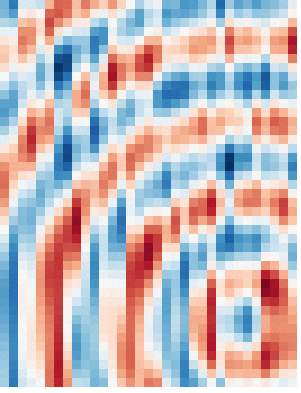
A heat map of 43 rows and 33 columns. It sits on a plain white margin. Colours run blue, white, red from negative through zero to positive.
Ninth with the highest average: bottom right. Rings: centred on the bottom right. Average level on the scale: 50%.
